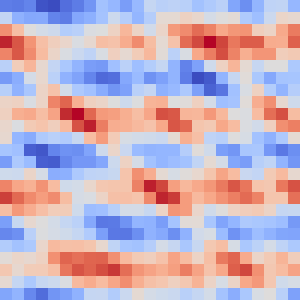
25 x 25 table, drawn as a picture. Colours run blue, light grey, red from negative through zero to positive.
Stripes: horizontal, repeating 4 times. Average level on the scale: 50%. Slope: none.
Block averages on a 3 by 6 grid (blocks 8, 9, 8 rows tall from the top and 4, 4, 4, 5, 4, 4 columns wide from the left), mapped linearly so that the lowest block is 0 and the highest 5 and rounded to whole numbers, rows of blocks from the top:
3 0 1 2 4 3 / 3 3 4 5 4 4 / 2 4 3 3 3 2
